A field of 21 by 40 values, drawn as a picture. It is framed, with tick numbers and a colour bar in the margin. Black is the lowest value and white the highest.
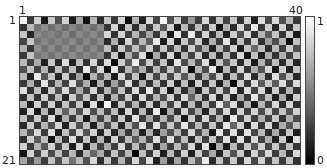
Histogram: two levels. Average level on the scale: 50%. Grain: checkered. Odd patch: calmer, in the top left.
